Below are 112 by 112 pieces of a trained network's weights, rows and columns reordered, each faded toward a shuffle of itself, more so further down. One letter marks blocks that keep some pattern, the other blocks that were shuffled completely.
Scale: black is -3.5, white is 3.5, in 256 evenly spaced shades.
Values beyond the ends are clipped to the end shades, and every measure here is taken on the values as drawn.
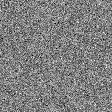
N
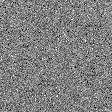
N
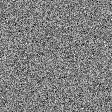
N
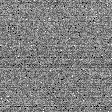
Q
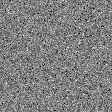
N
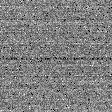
Q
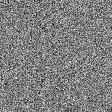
Q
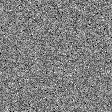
N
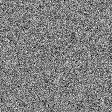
N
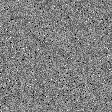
N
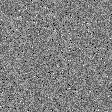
N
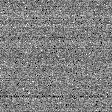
Q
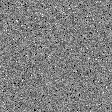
N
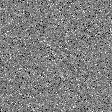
N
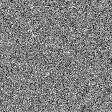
N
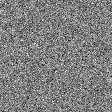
N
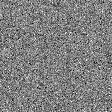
Q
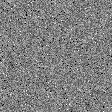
N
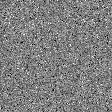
N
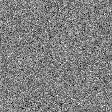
Q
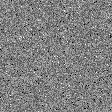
N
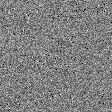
N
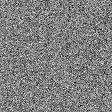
N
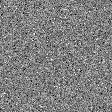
N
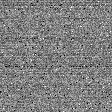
Q
